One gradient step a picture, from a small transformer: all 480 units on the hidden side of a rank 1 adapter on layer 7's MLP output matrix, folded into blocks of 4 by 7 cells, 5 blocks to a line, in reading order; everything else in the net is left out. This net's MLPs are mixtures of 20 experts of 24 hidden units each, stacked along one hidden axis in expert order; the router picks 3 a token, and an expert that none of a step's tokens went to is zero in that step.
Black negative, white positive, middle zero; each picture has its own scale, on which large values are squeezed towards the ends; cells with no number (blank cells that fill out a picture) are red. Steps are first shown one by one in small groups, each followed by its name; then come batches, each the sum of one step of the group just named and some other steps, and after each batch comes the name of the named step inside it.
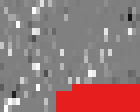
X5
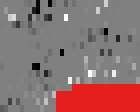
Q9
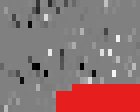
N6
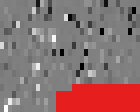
X5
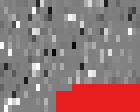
X5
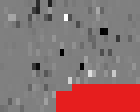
Q9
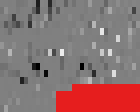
N6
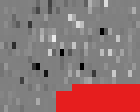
N6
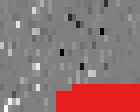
X5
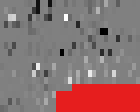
Q9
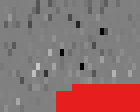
N6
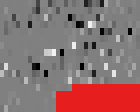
N6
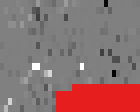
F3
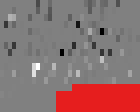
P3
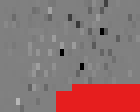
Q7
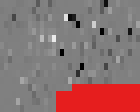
Q7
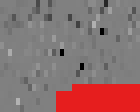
Q7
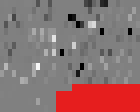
P3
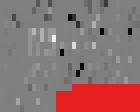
Q7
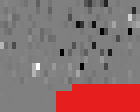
P3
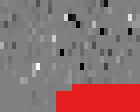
P3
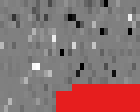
F3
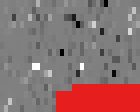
F3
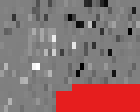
F3
